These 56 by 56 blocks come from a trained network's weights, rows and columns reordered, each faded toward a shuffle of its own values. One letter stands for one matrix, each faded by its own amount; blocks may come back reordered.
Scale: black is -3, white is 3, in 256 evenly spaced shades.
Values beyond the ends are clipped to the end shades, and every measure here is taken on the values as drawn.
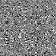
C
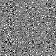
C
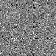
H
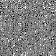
C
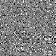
C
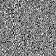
H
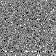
H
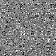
C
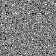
H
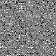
C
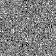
H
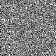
H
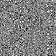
H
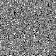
H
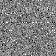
H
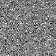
H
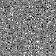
C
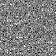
H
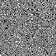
H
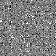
C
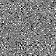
C
